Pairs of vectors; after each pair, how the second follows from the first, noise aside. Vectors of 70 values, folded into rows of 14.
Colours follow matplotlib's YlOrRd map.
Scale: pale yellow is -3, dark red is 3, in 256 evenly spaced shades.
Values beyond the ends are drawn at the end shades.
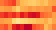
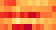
copied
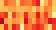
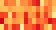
copied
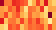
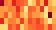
copied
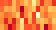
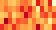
wrapped around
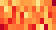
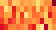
copied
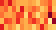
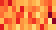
copied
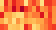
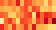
wrapped around
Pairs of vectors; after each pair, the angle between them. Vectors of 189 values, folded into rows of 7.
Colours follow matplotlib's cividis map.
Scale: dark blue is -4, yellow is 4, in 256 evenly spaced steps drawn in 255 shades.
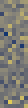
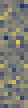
orthogonal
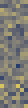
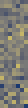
nearly opposite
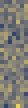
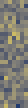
nearly opposite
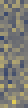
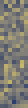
nearly opposite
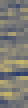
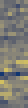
nearly parallel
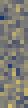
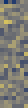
orthogonal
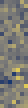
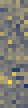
nearly opposite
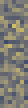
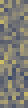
orthogonal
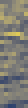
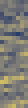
nearly opposite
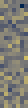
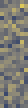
nearly opposite
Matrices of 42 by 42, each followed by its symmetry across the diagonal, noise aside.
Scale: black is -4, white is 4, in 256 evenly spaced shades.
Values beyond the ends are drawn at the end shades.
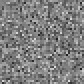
antisymmetric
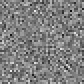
antisymmetric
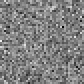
neither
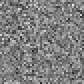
neither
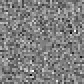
antisymmetric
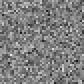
neither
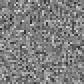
antisymmetric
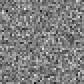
neither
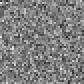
neither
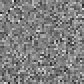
antisymmetric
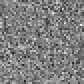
antisymmetric
